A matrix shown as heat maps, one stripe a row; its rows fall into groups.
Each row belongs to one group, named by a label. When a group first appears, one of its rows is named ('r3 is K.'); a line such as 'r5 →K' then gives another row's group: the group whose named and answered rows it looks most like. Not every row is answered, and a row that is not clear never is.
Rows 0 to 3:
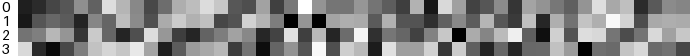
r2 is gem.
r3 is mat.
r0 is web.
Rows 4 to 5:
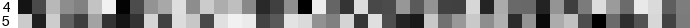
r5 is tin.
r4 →gem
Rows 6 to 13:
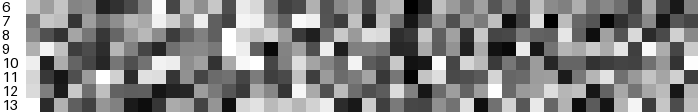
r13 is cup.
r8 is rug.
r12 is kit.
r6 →tin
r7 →tin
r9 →gem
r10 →tin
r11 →mat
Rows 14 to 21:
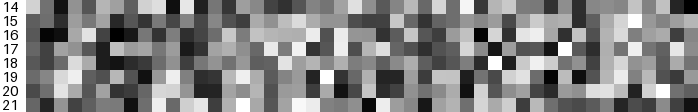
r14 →mat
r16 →kit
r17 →rug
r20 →gem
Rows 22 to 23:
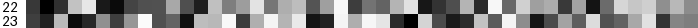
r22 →kit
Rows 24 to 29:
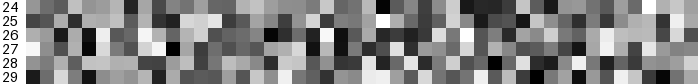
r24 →gem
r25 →web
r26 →mat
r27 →mat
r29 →rug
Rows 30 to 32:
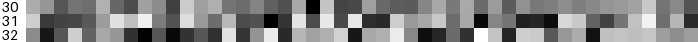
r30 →mat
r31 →mat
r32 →kit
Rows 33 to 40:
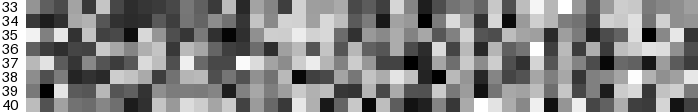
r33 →kit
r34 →kit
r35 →cup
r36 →mat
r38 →web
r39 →cup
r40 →tin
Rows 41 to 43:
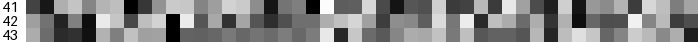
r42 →mat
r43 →mat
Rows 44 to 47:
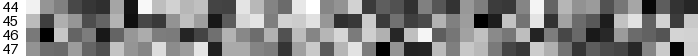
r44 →tin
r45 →cup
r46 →rug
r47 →tin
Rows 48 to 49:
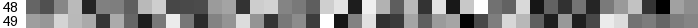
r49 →gem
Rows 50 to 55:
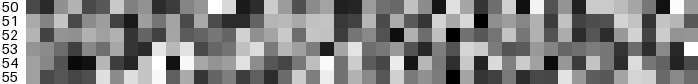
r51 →cup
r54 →mat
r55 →mat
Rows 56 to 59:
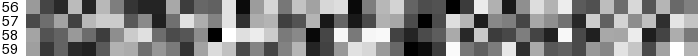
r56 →kit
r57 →web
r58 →rug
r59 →web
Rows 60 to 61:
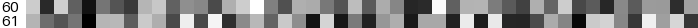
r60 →tin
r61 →mat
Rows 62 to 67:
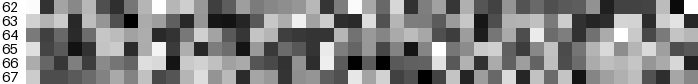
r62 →tin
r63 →cup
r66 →mat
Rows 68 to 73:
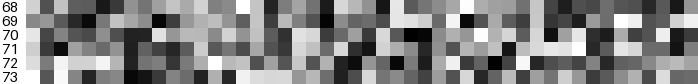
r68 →tin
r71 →kit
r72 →gem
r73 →cup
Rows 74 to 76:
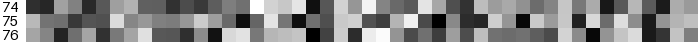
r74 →rug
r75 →web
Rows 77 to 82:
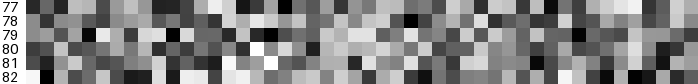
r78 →rug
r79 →mat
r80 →rug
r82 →tin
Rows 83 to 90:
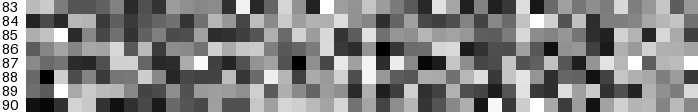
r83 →gem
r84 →kit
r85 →cup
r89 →gem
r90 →kit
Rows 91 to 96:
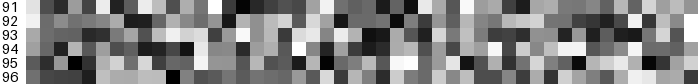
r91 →mat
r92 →cup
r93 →tin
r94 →kit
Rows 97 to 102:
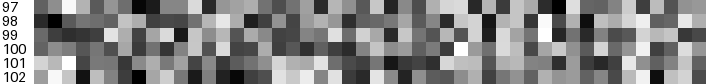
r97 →gem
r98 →web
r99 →mat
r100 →web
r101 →cup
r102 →cup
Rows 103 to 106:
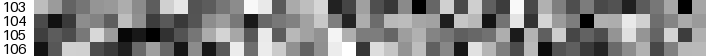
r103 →tin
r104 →web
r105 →kit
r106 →rug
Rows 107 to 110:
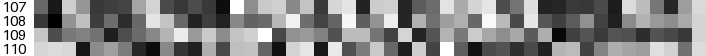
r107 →rug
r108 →rug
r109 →tin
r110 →gem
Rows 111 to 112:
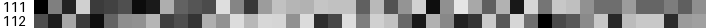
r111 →kit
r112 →rug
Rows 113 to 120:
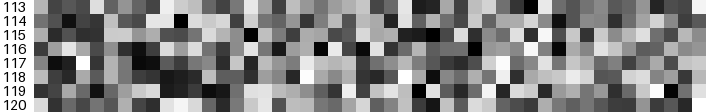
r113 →tin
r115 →web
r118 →kit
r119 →rug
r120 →tin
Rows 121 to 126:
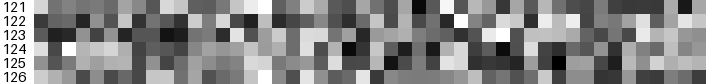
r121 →tin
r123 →kit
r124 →gem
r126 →tin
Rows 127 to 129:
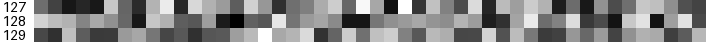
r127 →mat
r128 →cup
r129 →rug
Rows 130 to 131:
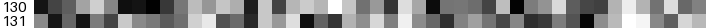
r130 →kit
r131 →web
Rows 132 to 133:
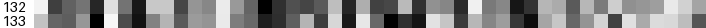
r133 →mat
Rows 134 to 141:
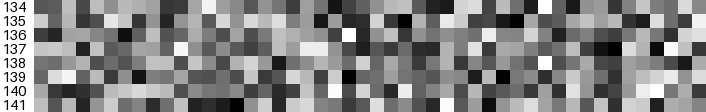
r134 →web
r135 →gem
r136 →rug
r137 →cup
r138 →tin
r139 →gem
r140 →mat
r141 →cup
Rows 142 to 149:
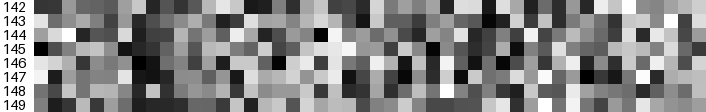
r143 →cup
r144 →gem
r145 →kit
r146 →gem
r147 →cup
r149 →kit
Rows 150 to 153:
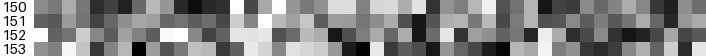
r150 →rug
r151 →rug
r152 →tin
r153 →cup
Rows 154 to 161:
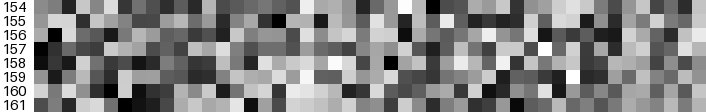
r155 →gem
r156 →rug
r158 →kit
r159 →rug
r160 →cup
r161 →kit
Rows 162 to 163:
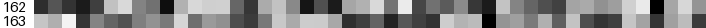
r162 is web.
